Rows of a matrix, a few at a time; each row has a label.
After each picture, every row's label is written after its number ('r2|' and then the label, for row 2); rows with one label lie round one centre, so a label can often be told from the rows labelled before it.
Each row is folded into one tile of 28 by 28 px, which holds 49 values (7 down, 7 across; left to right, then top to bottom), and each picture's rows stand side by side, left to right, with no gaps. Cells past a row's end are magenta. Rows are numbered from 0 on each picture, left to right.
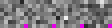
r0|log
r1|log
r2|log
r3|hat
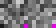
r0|hat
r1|log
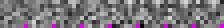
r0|log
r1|log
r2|hat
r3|log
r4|hat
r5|hat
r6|hat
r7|hat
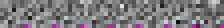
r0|log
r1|log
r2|log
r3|log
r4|log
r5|log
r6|log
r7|hat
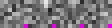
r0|log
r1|hat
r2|hat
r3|log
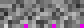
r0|log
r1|log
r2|log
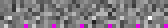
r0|log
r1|log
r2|log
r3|log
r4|log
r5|log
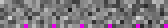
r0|log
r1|log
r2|log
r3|log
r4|hat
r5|hat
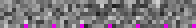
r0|log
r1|log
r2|log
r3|hat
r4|hat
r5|hat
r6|log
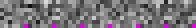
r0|log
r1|hat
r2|hat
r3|log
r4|log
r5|hat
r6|hat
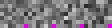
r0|log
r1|log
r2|log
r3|hat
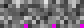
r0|hat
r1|hat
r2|hat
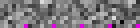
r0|log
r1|hat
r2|log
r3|log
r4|hat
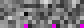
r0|log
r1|hat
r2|hat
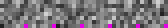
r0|hat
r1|log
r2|hat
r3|log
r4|hat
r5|hat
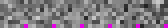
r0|log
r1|log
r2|log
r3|log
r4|log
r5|hat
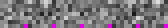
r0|log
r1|hat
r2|log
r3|log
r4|hat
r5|hat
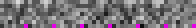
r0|hat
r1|hat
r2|log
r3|hat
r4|hat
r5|hat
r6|log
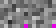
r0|log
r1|log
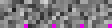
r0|log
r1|hat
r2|log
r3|log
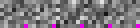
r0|log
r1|log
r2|hat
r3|hat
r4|log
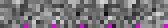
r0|hat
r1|log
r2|hat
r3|hat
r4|hat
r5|log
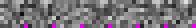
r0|hat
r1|hat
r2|log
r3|hat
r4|log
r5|hat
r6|hat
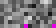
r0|log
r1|hat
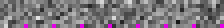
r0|log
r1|log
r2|log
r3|hat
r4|hat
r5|log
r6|log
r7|hat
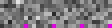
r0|hat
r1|log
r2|log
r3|log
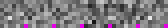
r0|log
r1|log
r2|log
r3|hat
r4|hat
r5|log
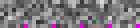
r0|log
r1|log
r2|hat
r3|hat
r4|log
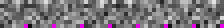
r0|hat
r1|hat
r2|log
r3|hat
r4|hat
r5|log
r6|hat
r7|hat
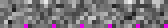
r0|log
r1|hat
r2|hat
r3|log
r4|hat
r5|hat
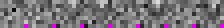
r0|log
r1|log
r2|hat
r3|hat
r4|log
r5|hat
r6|log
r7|hat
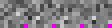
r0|log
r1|log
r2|log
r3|log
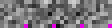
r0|log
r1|hat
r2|hat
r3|log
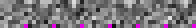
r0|log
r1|hat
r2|hat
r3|log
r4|hat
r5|log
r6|hat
